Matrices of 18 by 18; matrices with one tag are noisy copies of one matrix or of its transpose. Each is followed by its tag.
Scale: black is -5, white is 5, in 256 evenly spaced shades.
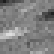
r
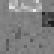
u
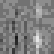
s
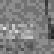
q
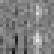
s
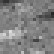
r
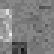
u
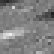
r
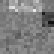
u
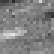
r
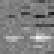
s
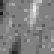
r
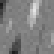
r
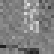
q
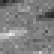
r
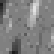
r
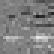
s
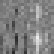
s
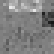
u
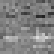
s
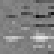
s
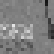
q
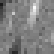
r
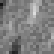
r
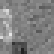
u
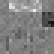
u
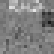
u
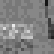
q
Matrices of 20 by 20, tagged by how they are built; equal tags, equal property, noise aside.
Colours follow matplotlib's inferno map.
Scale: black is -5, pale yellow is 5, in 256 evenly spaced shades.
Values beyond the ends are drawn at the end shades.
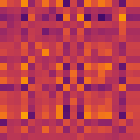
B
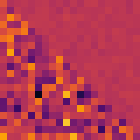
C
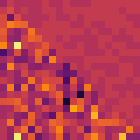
C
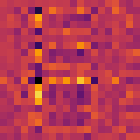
B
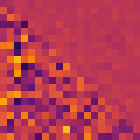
C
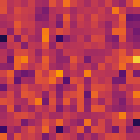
B
